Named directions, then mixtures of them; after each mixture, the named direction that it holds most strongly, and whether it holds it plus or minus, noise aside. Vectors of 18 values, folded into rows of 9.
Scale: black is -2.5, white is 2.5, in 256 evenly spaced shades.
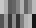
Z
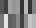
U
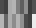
Z, minus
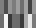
U, plus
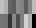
Z, plus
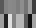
Z, minus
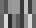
U, plus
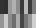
U, plus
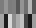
U, minus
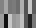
U, minus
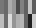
Z, minus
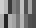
U, minus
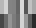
U, minus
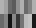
Z, plus
